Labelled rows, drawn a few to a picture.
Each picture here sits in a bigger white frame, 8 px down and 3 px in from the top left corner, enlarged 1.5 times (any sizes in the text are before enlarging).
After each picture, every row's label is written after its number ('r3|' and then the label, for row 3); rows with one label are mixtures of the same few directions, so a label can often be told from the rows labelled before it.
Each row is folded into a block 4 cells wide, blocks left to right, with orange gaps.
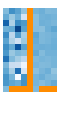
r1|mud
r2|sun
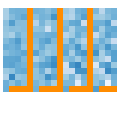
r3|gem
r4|mud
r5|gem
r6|gem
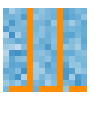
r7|mud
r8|gem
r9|gem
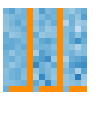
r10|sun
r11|gem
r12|mud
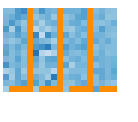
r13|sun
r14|mud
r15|sun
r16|sun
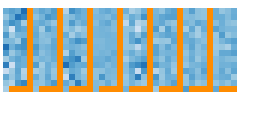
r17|sun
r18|sun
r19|gem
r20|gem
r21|mud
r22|sun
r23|sun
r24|mud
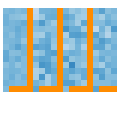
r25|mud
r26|gem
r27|sun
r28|sun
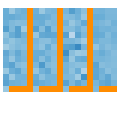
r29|sun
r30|sun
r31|mud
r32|gem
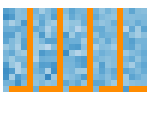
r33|gem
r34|mud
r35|mud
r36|sun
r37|sun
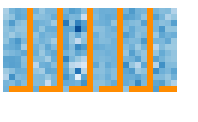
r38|gem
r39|gem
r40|mud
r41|sun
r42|gem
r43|sun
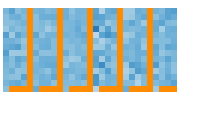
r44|mud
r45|mud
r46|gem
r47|sun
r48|gem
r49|sun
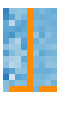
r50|gem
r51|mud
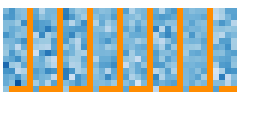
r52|gem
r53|mud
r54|gem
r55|mud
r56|gem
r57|sun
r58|mud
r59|gem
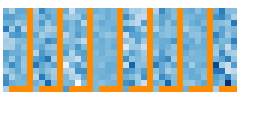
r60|sun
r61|gem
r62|gem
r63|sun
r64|sun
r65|gem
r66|sun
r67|gem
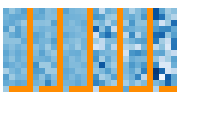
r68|sun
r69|gem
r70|gem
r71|sun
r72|mud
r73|gem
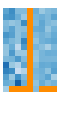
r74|gem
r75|mud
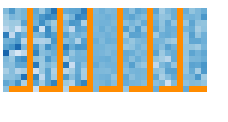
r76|mud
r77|sun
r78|sun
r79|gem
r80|sun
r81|gem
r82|mud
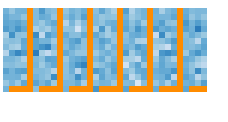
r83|mud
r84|mud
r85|mud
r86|sun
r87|gem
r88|mud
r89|mud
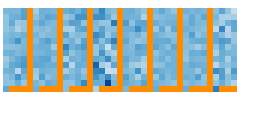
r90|mud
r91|gem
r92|sun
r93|gem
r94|mud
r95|sun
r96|mud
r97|sun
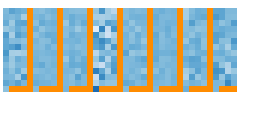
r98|mud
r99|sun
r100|mud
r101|sun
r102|mud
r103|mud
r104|gem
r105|gem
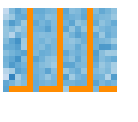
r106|gem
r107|mud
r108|sun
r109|mud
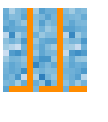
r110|mud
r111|gem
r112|mud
